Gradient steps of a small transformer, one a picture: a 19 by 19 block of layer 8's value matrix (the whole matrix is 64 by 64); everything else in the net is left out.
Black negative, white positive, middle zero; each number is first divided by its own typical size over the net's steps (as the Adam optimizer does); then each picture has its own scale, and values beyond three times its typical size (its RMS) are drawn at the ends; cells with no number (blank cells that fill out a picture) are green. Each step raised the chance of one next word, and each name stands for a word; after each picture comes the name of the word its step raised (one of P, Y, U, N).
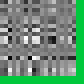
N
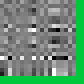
N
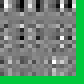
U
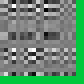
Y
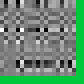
U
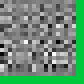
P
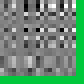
U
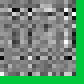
Y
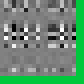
N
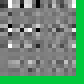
U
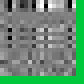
U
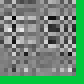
P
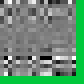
Y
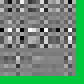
N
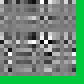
P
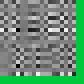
Y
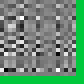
P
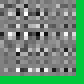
P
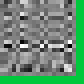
P
